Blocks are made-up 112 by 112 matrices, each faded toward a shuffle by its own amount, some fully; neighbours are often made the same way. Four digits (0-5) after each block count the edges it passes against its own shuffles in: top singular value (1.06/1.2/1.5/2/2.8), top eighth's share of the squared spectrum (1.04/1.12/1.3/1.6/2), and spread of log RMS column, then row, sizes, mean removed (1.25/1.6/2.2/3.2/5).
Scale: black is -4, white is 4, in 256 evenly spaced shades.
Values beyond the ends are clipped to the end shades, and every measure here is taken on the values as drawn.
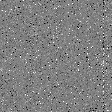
2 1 2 0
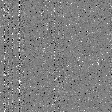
3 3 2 0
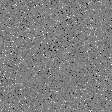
0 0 0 0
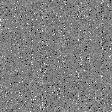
1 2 2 0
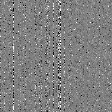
3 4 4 0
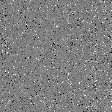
1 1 1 0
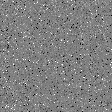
0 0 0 0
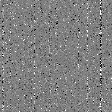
3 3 3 0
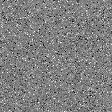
3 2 0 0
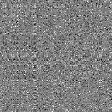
4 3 2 2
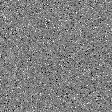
2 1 0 0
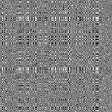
5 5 4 4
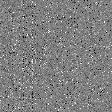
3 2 2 0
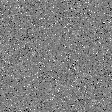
0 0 0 0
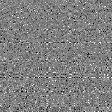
4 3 1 2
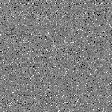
4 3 0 2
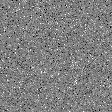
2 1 0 0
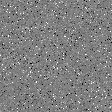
0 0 0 0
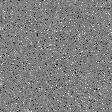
0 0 0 0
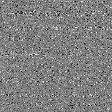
1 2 0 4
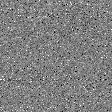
0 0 0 1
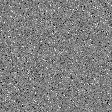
0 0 0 0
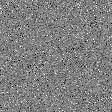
0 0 0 0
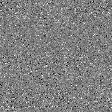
1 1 0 3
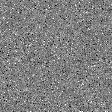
0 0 0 1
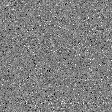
1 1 0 2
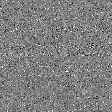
1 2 0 3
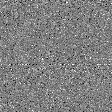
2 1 0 2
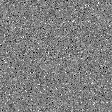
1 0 0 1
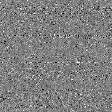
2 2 0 3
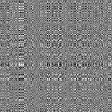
5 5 4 4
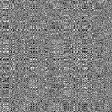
5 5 3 3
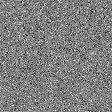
2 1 0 0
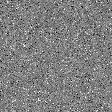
2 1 0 0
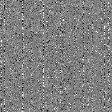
2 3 3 0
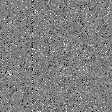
2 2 2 0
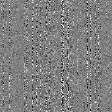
2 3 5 0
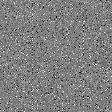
1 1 1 0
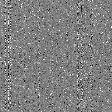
2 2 3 0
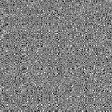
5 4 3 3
